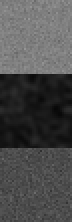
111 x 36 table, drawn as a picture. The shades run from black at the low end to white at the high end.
The table splits into 3 rows of 1 panel. Panel 1,1: middling, fine-grained, faint in contrast. Panel 2,1: very low, blotchy, faint in contrast. Panel 3,1: low, fine-grained, faint in contrast.
